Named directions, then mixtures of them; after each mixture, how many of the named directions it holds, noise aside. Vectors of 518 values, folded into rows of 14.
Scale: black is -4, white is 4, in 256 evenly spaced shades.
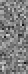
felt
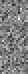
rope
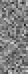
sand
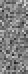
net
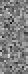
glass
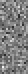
two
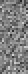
two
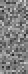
two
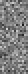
two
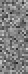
three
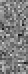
one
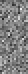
one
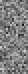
three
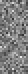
two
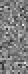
two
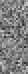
three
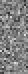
three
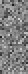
three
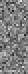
three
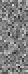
two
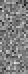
one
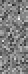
one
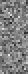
three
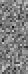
three
